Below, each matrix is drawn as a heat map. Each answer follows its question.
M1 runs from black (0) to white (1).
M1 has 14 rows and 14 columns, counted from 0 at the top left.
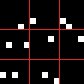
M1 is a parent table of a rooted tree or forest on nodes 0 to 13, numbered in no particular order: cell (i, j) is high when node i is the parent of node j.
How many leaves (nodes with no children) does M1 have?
8
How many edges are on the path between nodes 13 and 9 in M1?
1
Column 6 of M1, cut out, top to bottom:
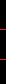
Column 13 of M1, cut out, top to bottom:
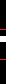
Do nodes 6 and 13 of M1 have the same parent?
no
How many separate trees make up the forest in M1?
2
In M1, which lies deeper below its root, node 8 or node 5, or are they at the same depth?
node 5
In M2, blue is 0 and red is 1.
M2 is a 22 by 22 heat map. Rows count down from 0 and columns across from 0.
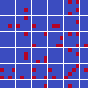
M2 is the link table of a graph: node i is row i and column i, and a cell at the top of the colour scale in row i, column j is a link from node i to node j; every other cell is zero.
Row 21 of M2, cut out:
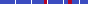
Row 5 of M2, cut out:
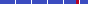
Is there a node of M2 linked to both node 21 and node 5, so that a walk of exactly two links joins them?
no
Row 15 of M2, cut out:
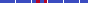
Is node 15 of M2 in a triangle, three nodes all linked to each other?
no
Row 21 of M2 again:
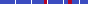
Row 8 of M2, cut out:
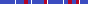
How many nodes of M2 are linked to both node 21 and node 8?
2
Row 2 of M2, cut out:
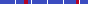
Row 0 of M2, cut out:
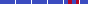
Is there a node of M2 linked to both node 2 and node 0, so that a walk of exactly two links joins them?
yes
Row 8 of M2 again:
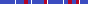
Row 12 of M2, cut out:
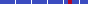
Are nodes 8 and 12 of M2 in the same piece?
yes
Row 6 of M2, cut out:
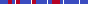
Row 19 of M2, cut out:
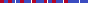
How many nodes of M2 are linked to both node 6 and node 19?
3
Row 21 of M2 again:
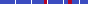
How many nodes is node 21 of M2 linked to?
2
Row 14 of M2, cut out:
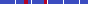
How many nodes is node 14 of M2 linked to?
2
